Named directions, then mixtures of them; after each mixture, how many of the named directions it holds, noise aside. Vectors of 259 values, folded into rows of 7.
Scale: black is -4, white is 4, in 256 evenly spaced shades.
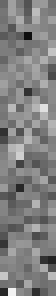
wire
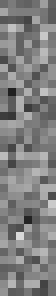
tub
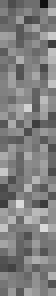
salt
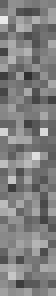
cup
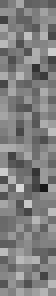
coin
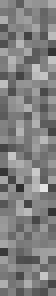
one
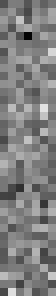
three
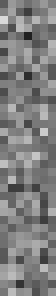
two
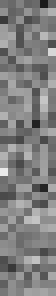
two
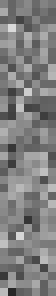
two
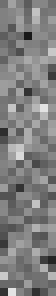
one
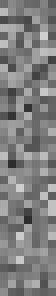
two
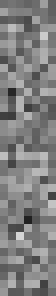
one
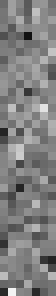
one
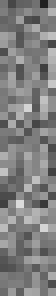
one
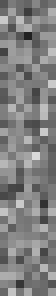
three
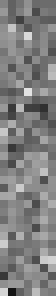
two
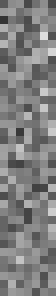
three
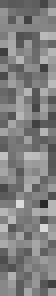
three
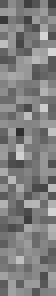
three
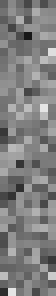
two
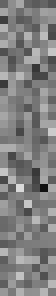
one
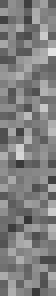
three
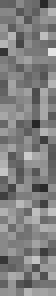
three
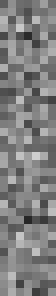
three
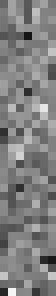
one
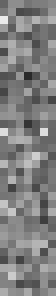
one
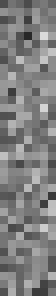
three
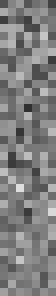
two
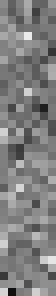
one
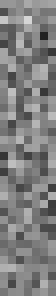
three
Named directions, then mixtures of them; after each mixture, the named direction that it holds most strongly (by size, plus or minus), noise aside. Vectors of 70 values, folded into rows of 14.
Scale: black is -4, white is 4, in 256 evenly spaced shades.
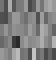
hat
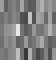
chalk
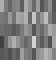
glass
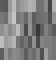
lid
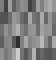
hat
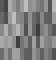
lid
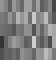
glass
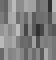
lid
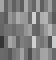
glass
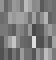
glass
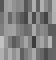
glass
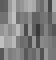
lid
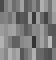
glass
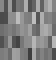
hat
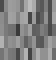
chalk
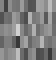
chalk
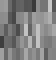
lid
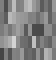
lid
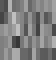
hat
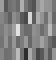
chalk
